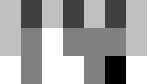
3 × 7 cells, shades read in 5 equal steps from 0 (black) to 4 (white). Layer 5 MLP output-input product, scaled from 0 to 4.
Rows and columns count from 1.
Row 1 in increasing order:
1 1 1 3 3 3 3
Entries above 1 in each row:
4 7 6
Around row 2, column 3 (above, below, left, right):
3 4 2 2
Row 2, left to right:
3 2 4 2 2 2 3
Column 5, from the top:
3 2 2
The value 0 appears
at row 3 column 6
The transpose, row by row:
3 3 4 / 1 2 2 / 3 4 4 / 1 2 4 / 3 2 2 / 1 2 0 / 3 3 4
